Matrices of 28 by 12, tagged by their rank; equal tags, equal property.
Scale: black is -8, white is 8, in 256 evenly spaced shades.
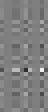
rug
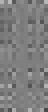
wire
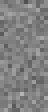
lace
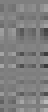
rug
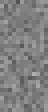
lace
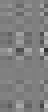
rug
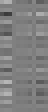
rug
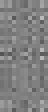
wire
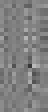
wire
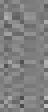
wire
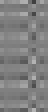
rug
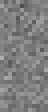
lace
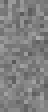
lace
